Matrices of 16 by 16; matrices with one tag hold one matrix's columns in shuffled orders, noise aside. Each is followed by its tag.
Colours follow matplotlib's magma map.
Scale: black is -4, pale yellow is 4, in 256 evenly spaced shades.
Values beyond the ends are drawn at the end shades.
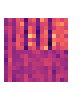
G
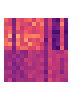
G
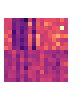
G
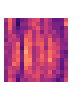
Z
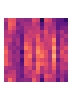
Z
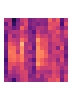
Z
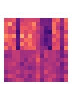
G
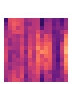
Z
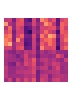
G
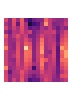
Z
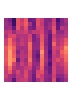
Z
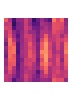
Z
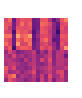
G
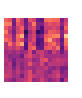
G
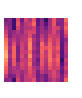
Z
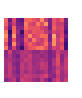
G
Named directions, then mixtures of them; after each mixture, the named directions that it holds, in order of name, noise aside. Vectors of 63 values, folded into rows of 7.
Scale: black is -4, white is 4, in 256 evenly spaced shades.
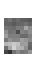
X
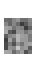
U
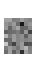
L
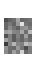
L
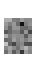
L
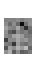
L, U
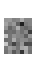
L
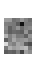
L, X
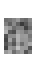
U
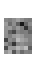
L, U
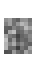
U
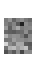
L, X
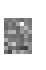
L, U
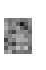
L, U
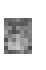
U, X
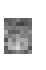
U, X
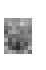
U, X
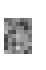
U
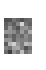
L, X
